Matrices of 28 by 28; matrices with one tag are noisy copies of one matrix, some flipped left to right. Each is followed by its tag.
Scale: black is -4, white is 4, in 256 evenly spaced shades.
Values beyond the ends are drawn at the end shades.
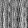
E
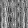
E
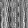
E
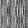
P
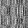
P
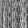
E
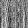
E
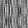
P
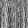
E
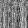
E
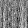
E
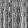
E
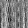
E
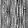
P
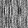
P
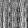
E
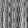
E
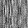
P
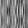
P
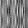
P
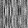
P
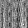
E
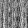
E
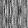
P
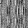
P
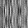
P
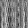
E
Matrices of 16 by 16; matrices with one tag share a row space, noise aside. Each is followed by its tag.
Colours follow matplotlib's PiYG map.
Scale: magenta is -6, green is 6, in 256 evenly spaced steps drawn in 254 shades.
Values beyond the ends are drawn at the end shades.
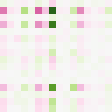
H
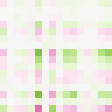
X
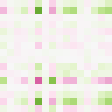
X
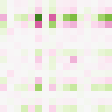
X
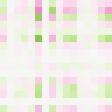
X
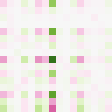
H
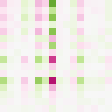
H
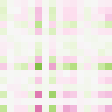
X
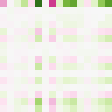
X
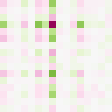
H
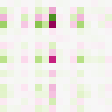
H
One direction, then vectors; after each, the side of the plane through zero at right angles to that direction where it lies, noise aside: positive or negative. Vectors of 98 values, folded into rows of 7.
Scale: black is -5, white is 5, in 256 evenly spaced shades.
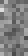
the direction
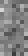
positive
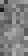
negative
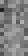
negative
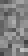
negative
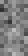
negative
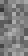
negative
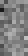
negative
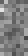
positive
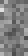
positive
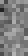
negative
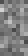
positive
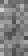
positive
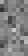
negative
